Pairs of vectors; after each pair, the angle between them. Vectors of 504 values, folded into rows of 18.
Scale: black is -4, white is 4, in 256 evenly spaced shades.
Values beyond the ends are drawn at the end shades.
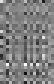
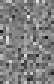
partly opposed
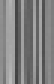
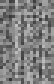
partly opposed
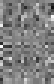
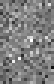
orthogonal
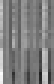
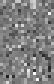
orthogonal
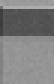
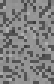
orthogonal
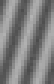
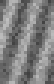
nearly parallel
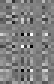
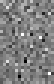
partly opposed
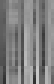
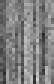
nearly parallel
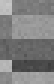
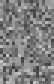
orthogonal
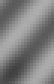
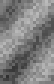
nearly parallel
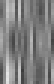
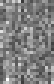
partly aligned
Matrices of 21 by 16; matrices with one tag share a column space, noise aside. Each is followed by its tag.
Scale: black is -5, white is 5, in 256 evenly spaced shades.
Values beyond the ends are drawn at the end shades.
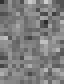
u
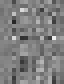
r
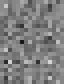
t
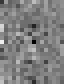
t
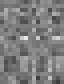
r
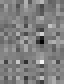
t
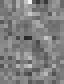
u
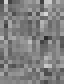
u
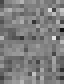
r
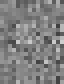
t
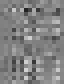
r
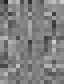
u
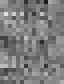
u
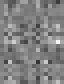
t
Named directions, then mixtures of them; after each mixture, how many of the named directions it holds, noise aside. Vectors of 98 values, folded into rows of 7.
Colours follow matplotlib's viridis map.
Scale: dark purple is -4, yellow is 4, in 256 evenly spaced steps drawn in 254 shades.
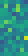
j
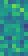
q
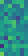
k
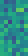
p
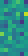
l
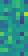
one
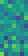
two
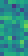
one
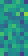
three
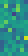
one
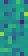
two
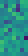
one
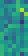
three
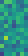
two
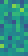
two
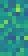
three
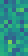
one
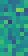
two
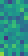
three
